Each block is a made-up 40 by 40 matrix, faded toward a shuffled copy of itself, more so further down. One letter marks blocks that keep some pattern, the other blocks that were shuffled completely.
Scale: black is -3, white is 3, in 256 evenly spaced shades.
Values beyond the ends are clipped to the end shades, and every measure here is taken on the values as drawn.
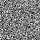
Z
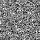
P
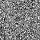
P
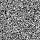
Z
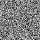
P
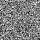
Z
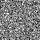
Z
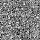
P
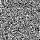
Z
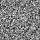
P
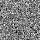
Z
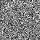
Z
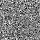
Z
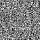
P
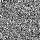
Z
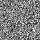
P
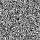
P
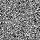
Z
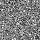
Z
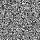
P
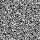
Z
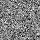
Z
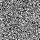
Z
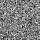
Z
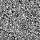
P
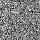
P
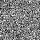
Z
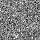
Z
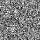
P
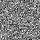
Z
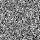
P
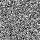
Z
